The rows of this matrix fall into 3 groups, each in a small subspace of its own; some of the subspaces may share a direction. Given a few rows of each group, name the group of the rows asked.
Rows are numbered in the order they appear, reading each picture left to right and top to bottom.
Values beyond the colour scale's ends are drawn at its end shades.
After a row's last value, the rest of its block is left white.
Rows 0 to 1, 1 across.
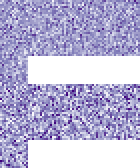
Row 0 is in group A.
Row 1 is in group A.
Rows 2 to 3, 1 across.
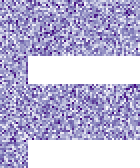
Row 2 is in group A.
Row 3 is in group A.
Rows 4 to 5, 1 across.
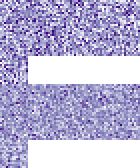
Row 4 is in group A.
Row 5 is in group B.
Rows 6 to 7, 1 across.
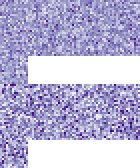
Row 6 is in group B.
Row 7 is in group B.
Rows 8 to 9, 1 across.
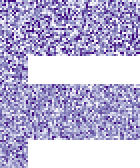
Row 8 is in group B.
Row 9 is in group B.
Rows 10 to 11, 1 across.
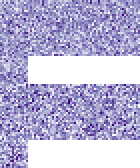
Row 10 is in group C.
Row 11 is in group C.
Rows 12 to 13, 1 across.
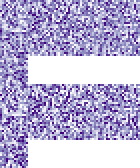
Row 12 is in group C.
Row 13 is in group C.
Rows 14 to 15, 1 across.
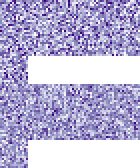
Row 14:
A
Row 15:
B
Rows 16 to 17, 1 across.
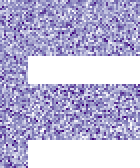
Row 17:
B
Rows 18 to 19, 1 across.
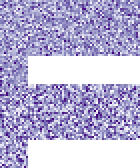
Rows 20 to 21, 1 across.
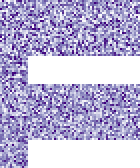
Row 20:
B
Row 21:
C
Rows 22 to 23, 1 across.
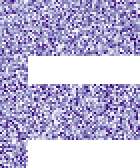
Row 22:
B
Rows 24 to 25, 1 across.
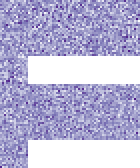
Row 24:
C
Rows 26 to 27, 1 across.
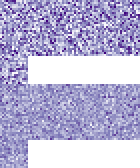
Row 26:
B
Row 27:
C
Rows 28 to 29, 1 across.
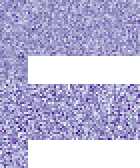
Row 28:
C
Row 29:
A
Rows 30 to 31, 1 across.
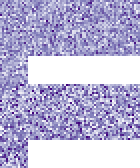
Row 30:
B
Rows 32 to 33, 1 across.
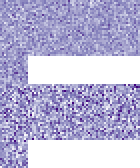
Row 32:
A
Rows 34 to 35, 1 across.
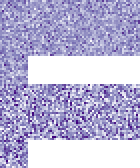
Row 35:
C
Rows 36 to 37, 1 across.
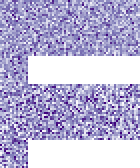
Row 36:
A
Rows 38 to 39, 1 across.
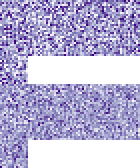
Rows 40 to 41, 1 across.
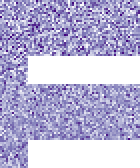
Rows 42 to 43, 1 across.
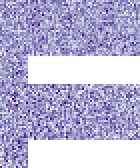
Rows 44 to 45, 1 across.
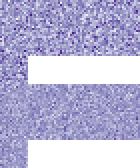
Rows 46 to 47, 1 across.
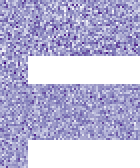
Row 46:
B
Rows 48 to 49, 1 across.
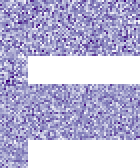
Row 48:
C
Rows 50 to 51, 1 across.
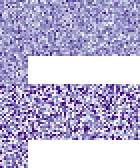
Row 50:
C
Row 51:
A
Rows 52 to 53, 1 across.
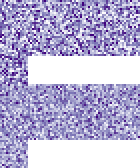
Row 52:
B
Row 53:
B
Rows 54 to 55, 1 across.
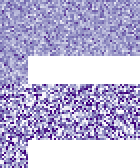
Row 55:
B
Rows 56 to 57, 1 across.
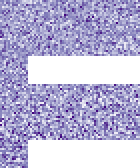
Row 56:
B
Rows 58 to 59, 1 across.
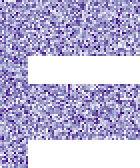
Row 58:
B
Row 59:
A
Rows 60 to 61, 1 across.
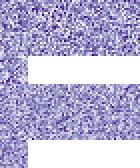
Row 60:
C
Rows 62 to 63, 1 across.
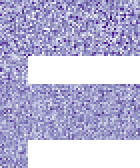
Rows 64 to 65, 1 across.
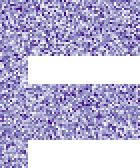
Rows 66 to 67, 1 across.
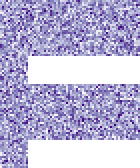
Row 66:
B
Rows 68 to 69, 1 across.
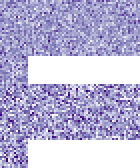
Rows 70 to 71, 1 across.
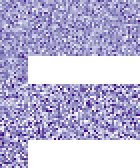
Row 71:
B
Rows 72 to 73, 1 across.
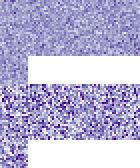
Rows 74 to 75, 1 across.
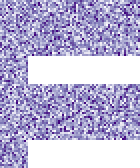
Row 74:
A
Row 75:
A
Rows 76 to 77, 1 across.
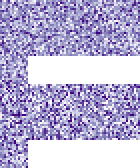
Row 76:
B
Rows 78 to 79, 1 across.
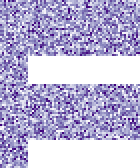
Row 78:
B
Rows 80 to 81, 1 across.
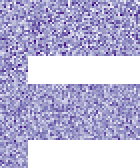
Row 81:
B
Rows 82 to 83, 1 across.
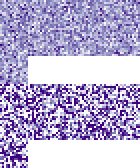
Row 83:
C
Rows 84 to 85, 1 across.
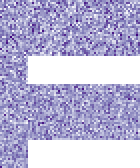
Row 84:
A
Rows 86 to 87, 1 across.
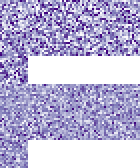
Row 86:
C
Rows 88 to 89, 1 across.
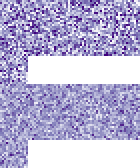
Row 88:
A
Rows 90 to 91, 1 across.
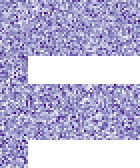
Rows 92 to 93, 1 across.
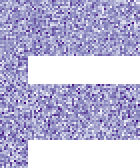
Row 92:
A
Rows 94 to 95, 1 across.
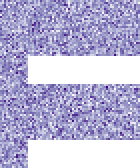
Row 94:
A
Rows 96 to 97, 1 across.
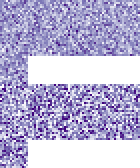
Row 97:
A
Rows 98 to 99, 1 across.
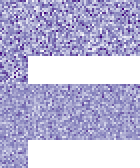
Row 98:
C
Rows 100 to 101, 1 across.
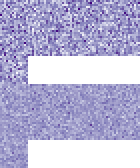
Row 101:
C
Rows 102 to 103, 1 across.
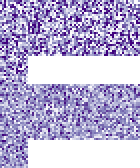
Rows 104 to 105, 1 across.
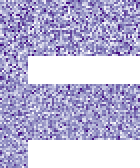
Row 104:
B
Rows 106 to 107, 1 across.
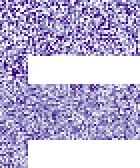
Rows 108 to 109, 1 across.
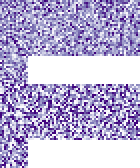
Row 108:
A
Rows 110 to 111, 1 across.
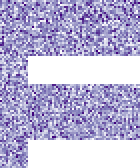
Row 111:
B
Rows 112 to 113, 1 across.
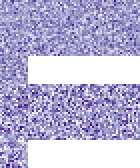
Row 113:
C
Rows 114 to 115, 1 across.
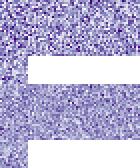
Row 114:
A
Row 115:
C
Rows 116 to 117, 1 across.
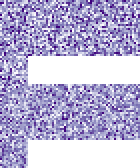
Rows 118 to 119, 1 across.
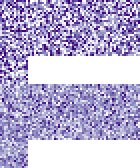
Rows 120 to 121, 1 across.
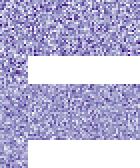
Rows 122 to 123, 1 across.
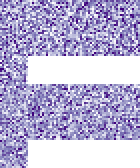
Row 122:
A
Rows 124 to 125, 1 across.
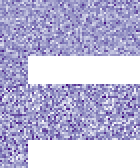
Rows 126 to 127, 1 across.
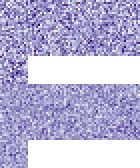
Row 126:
C
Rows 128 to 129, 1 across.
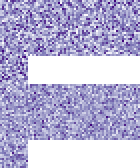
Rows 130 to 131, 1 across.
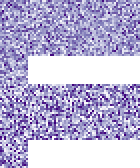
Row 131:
C
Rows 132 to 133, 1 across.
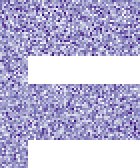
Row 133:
B
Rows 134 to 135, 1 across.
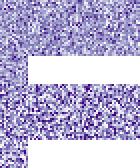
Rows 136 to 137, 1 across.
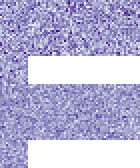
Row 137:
B
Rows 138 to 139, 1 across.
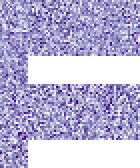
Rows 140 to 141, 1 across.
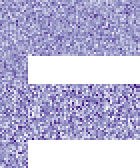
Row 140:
A
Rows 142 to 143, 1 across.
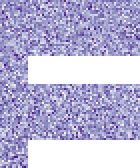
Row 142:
C
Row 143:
B
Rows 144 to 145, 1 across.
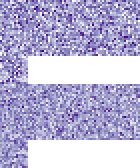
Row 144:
C
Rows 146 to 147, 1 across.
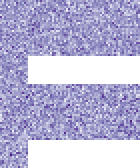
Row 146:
A
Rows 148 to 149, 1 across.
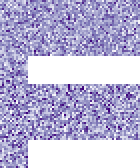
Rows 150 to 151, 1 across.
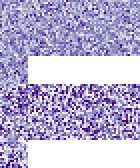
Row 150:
C
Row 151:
C
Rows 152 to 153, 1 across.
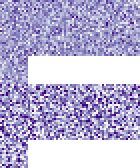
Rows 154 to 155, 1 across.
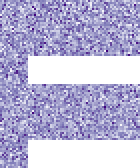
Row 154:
C
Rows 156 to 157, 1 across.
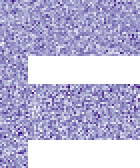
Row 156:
B
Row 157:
A
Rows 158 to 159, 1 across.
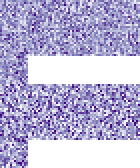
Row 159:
C
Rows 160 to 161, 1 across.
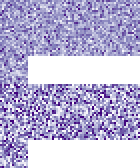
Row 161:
C
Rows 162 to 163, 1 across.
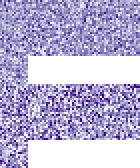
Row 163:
A
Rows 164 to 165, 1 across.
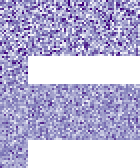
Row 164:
A
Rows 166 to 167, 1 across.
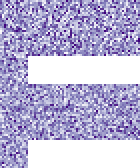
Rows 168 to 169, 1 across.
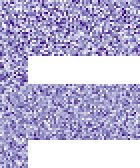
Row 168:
C
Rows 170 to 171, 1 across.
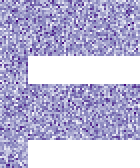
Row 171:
C
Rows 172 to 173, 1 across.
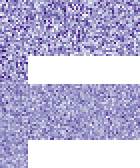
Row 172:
B
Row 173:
C
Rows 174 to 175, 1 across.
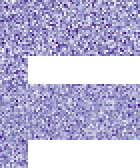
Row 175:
C
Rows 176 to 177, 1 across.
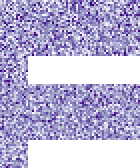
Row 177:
B
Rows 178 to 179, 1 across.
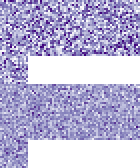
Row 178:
B
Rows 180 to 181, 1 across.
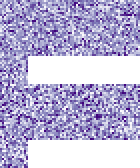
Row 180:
A
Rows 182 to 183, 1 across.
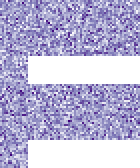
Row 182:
B
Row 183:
C
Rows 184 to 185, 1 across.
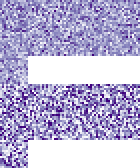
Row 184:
C
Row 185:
C
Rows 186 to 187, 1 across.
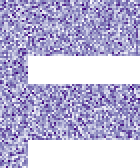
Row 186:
A
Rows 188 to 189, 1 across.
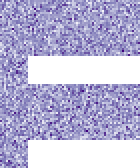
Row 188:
C
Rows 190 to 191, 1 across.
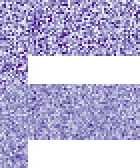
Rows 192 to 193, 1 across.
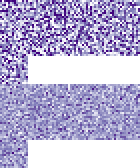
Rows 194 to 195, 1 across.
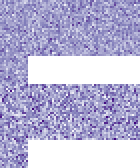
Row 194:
B
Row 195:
C
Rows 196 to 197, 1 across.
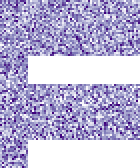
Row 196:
C
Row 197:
B
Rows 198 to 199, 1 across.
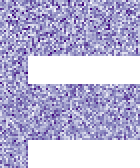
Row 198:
A
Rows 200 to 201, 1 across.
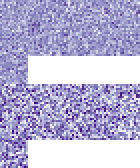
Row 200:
A
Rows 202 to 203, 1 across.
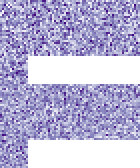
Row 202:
C
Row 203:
B
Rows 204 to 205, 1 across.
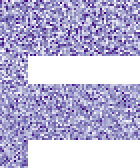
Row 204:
B
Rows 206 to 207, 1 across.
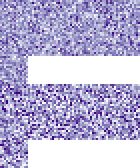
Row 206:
A
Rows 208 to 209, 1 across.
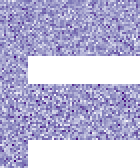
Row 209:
C
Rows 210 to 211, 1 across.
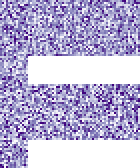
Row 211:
A
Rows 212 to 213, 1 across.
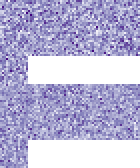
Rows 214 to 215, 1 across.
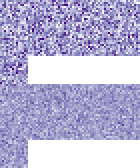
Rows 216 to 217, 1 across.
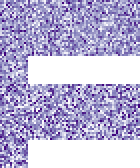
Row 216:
C
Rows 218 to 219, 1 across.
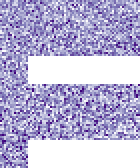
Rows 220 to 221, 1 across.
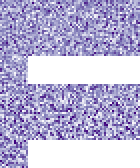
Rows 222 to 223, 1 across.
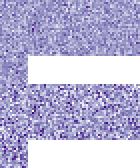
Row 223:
B
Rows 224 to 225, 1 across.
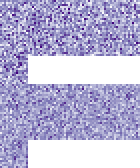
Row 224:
A
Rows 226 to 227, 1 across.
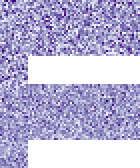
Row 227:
C
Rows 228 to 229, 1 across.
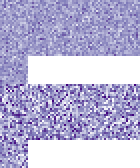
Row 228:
A
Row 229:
C
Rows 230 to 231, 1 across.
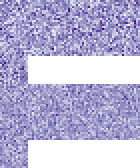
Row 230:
A
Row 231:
C
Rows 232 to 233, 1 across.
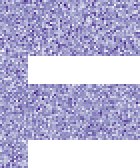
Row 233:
C
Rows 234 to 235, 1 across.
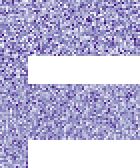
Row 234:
B
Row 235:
A
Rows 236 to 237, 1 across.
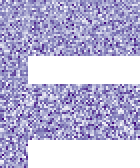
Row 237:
B
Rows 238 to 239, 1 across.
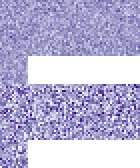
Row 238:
A
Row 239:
A
